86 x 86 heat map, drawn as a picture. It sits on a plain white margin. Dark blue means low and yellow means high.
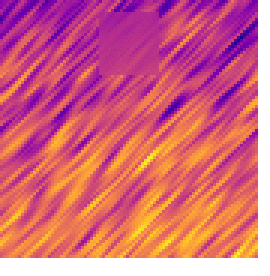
Slope: up to the bottom. Grain: diagonal, up to the right. Odd patch: calmer, in the top middle. Calmest part: top middle.
